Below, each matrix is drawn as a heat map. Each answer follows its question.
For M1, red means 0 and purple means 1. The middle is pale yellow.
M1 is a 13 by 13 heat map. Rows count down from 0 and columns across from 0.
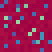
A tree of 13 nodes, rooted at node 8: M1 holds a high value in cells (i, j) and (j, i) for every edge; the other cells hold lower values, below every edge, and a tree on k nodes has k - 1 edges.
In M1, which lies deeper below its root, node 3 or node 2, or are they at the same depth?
node 2
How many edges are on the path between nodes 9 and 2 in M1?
3
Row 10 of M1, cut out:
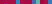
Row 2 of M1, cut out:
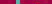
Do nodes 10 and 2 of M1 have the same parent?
no
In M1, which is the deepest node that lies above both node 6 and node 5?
4
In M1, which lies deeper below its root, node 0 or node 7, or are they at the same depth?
node 0
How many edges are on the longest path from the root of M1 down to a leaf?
4
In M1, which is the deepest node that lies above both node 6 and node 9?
10
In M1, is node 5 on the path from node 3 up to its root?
no
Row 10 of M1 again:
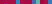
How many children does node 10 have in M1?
3
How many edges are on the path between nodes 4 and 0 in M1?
2
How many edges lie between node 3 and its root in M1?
1
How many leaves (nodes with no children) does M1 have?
9
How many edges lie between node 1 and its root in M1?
3
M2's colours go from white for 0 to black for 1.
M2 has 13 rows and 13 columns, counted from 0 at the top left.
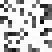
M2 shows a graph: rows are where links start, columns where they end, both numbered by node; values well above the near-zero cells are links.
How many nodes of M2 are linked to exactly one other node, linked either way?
0
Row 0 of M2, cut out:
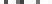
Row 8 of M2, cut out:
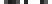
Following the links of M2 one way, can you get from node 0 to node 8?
yes
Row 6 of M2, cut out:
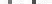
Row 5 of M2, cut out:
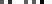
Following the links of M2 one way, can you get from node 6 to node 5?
yes
